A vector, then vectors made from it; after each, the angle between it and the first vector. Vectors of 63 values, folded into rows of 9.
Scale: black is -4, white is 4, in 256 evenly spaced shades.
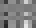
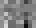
nearly opposite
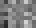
nearly parallel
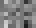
nearly opposite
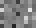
orthogonal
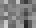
nearly opposite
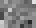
partly opposed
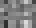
nearly parallel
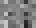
nearly opposite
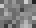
partly aligned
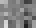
nearly opposite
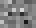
partly opposed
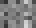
nearly parallel
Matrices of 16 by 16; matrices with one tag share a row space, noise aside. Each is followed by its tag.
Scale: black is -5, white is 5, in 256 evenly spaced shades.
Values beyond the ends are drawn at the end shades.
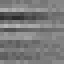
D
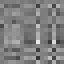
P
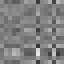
P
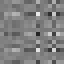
P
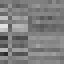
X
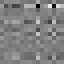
P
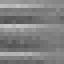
D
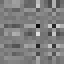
P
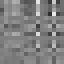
P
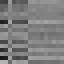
X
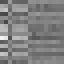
X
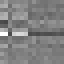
X
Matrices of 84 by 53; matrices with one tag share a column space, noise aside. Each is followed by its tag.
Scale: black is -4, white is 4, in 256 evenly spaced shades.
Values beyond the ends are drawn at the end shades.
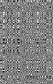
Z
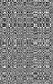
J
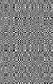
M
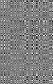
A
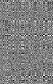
A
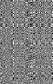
J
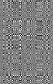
A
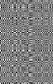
M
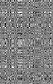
J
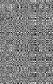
M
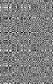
M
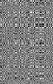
J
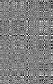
A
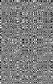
Z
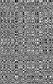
Z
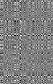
A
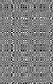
M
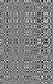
Z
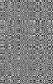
A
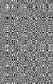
M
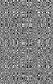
J
